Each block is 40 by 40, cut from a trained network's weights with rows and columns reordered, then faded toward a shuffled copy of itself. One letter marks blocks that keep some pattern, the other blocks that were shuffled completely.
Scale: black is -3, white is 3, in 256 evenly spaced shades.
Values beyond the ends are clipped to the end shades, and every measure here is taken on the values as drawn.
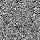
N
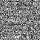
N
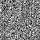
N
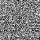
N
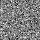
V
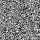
V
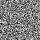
V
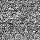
N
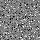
V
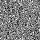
V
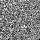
V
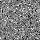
V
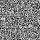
N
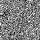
V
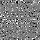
N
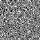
N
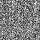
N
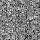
N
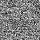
N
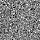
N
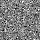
V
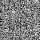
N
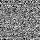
N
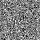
V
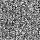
N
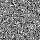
V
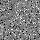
V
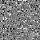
N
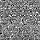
N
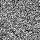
V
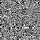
N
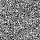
V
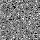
N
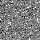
V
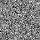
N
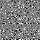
N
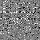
N
